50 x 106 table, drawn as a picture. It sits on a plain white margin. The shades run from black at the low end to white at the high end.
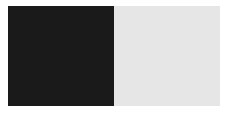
The table splits into one row of 2 panels. Panel 1,1: very low, flat. Panel 1,2: very high, flat.
